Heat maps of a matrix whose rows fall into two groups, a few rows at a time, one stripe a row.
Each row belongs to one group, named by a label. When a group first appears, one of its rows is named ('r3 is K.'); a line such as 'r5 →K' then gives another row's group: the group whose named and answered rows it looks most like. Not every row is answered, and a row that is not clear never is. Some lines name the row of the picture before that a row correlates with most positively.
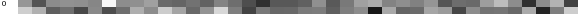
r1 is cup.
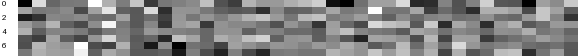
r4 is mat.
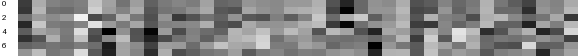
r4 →cup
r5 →cup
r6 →cup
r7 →cup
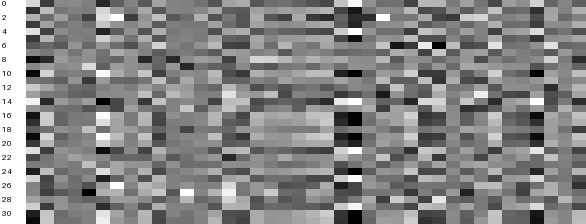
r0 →mat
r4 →mat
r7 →cup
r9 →cup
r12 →cup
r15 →cup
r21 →mat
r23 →cup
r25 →mat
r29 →mat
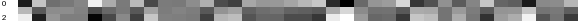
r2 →mat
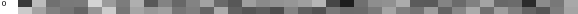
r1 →cup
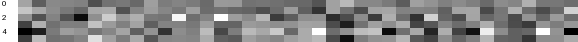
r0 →mat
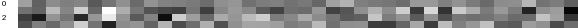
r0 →mat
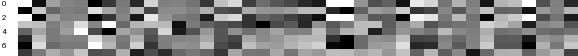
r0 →mat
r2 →mat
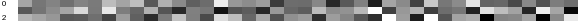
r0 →cup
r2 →cup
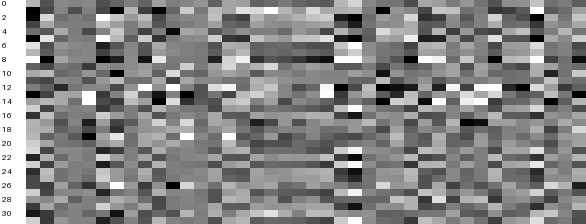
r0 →mat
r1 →cup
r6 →mat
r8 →mat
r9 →cup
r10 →cup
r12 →cup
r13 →cup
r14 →cup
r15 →mat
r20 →cup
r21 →mat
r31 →mat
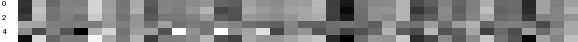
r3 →cup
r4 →cup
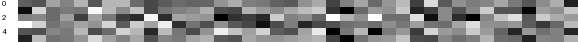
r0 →cup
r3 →cup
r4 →cup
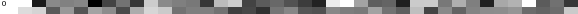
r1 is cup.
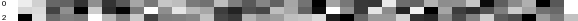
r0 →cup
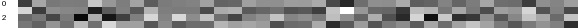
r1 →mat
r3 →cup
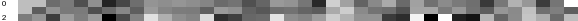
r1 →mat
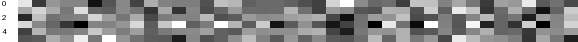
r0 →mat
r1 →cup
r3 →cup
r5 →cup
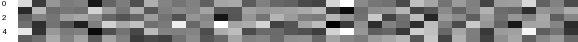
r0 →mat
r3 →cup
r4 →mat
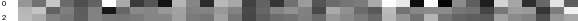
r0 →cup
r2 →cup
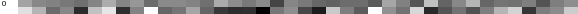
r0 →cup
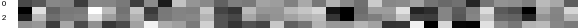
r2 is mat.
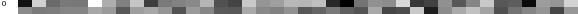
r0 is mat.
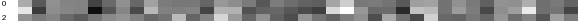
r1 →mat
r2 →cup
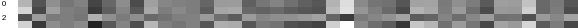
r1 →mat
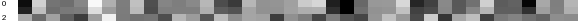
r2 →cup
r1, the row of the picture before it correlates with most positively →2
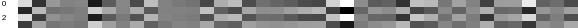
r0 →mat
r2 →mat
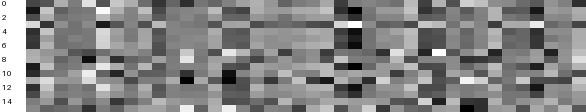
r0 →cup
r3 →mat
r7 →cup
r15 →cup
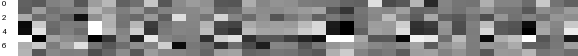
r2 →cup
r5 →mat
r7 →mat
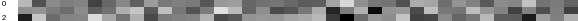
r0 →mat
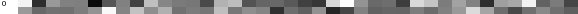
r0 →mat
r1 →cup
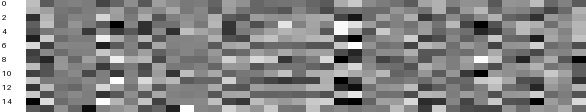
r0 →mat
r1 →cup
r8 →cup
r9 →mat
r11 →cup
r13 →mat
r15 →cup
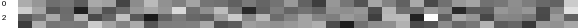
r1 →cup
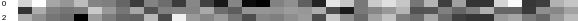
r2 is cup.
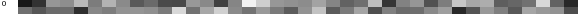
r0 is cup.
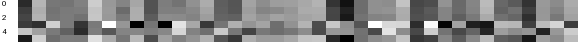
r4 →cup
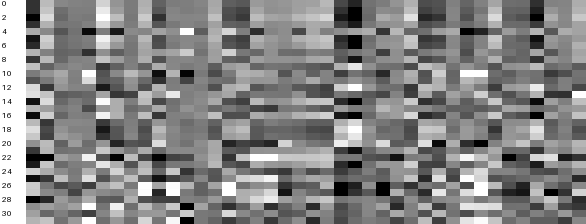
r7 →cup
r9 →mat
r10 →cup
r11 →cup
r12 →mat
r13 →cup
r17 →mat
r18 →mat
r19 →mat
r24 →cup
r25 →cup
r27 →cup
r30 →cup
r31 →cup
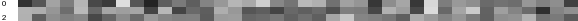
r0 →cup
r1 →cup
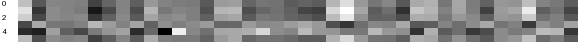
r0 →mat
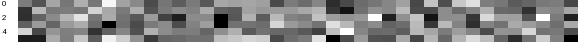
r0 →cup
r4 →mat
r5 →cup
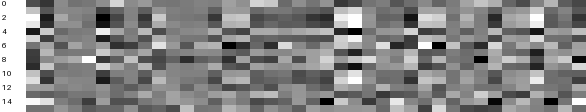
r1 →mat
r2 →mat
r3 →mat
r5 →mat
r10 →mat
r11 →mat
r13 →cup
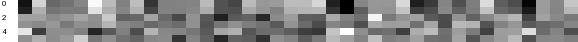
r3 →cup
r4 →mat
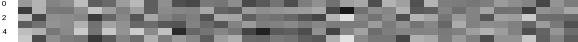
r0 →cup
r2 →mat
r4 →cup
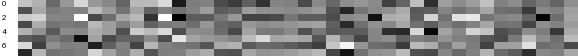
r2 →cup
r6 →mat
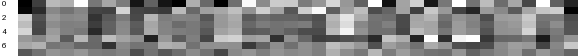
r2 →mat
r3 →mat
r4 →mat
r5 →cup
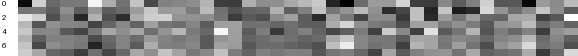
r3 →mat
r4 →cup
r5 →mat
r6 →mat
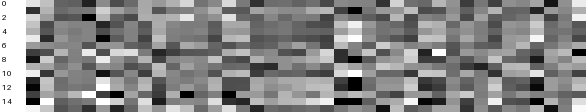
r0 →cup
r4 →mat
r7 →cup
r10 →mat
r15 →cup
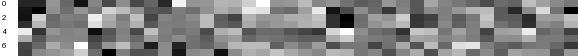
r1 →cup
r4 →mat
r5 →mat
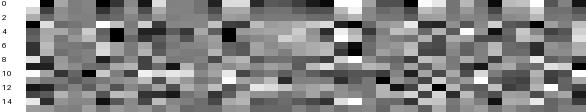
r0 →mat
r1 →mat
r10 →cup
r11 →cup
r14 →mat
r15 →cup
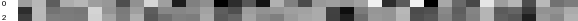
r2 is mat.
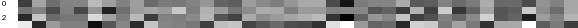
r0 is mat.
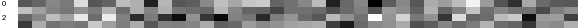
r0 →cup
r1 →cup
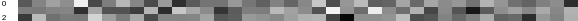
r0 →cup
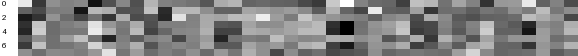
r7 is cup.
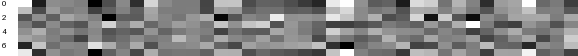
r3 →cup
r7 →mat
